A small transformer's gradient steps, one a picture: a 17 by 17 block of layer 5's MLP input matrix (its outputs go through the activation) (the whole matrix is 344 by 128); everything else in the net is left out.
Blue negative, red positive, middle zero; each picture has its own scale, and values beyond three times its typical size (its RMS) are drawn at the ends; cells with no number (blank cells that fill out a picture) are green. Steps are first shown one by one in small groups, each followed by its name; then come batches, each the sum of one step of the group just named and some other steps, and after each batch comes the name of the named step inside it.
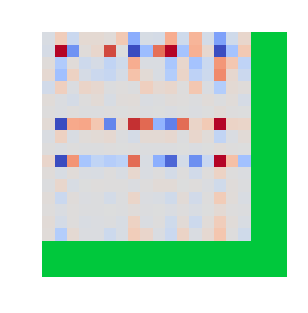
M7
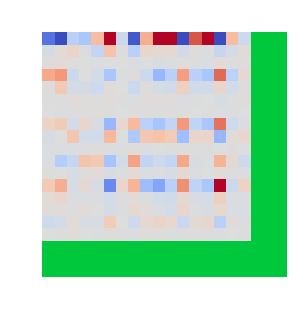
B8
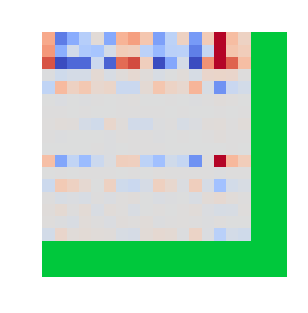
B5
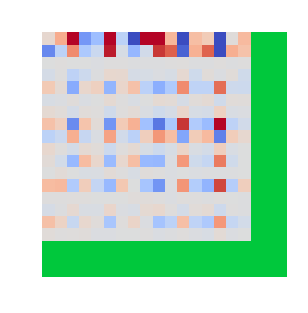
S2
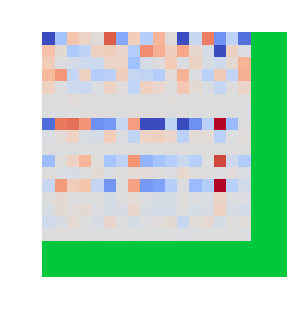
B8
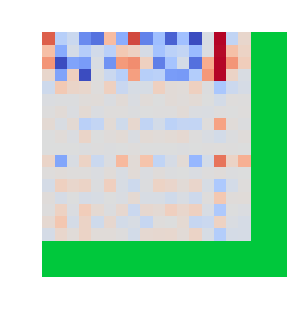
B5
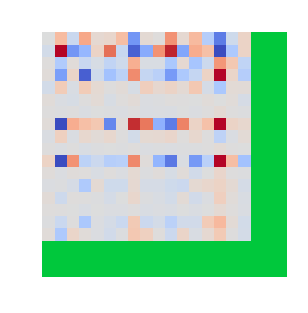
M7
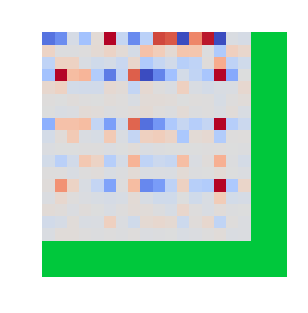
B8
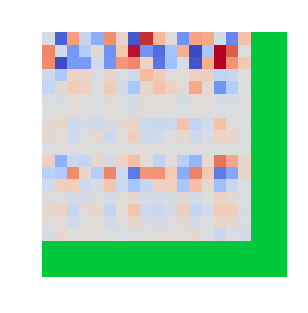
B5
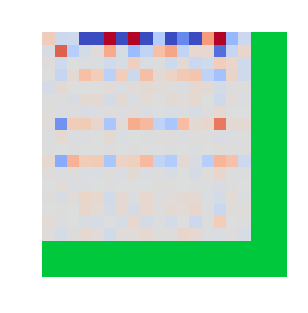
M7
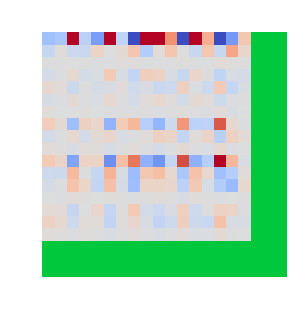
S2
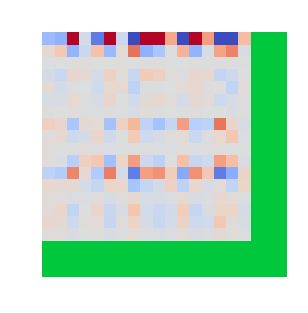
S2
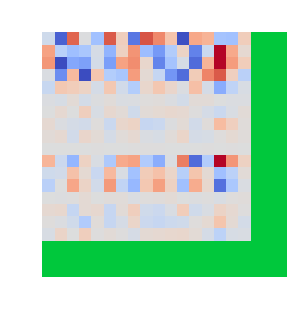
B5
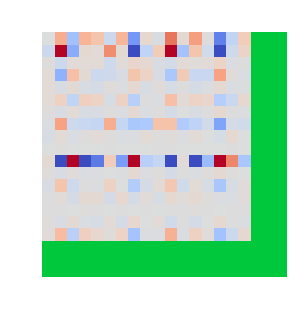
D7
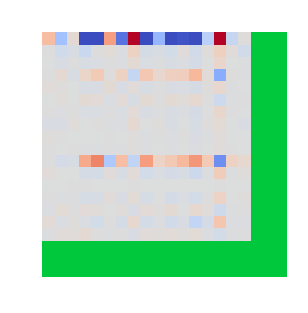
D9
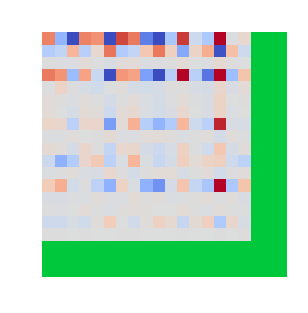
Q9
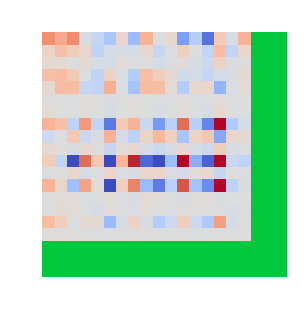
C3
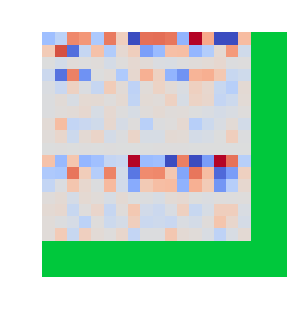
D7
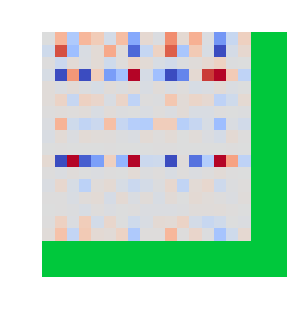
D7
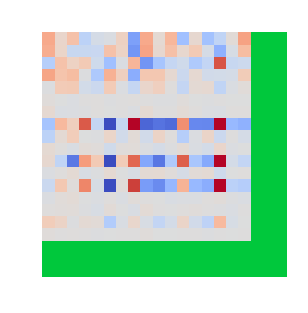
C3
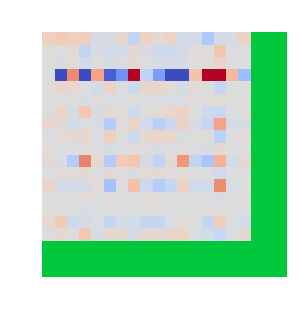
C3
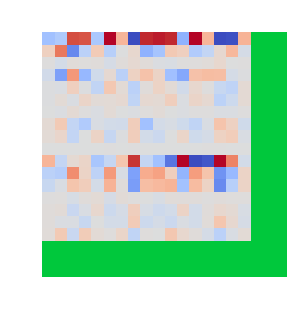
D7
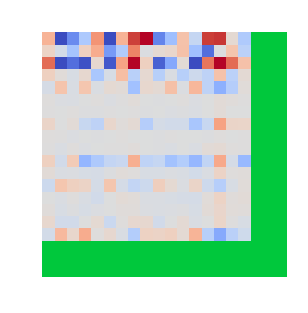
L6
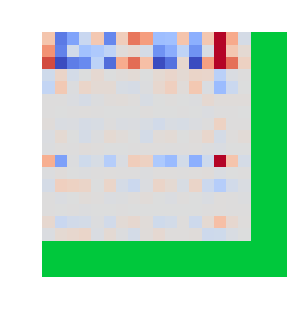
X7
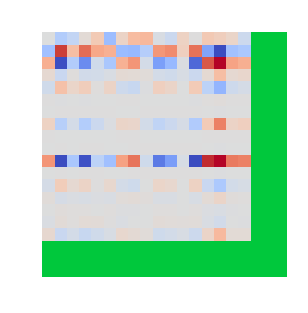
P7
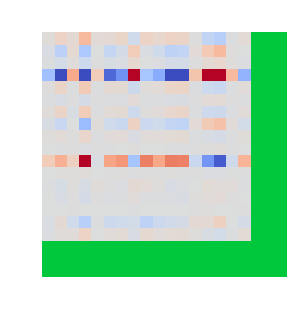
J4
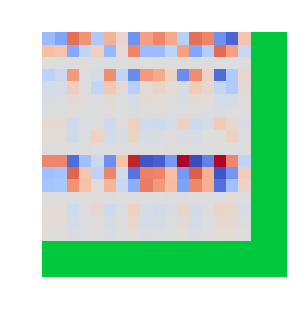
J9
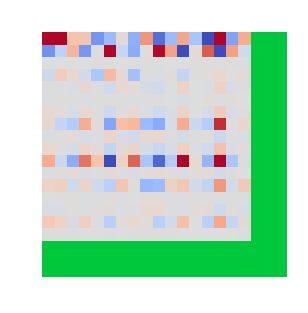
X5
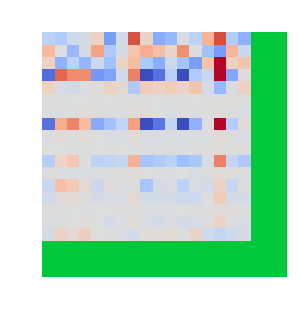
L6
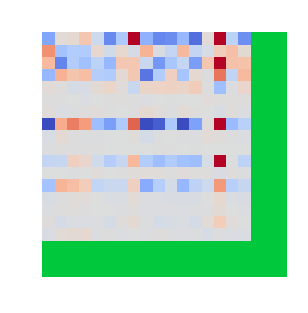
X7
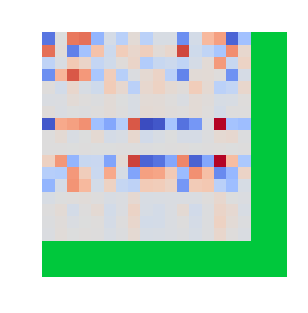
J9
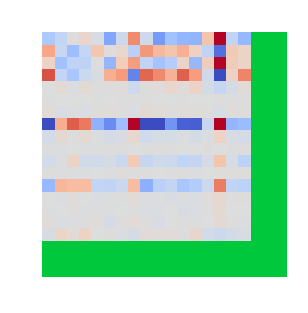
L6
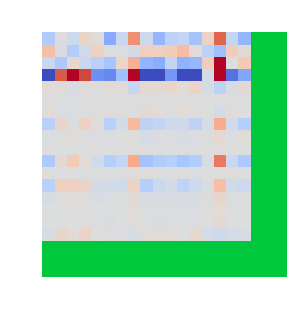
L6
